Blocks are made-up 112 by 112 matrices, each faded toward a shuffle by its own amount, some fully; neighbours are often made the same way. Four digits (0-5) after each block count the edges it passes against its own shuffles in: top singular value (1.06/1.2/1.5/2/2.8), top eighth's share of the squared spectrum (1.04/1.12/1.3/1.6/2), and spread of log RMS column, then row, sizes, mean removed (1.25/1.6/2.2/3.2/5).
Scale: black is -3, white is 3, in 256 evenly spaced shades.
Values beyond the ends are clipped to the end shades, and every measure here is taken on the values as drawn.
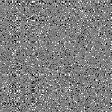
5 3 2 2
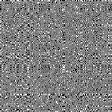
5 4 3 3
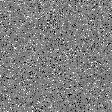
3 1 0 0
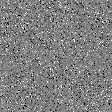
3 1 0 0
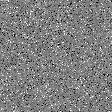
0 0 0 0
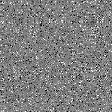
4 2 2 1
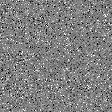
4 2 0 1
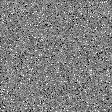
0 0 0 0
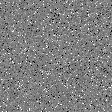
0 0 0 0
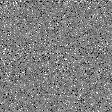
1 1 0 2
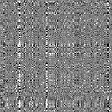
5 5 4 3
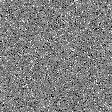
0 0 0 0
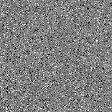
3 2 2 1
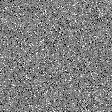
3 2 0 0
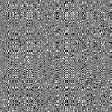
5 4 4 3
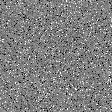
0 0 0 0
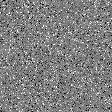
0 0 0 0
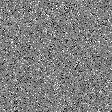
2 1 0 0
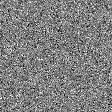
0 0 0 0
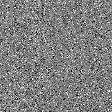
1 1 2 0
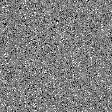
1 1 2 0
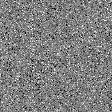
0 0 1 0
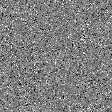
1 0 1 0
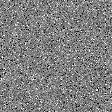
1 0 1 0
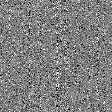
1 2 3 0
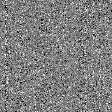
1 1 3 0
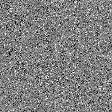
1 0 2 0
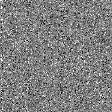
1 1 2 0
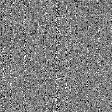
1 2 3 0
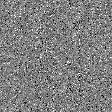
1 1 2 0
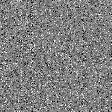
0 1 2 0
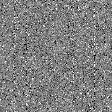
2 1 2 0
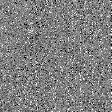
1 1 2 0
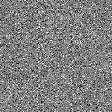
4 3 2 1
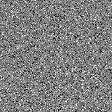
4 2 1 1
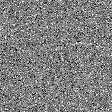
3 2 0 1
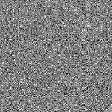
4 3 2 2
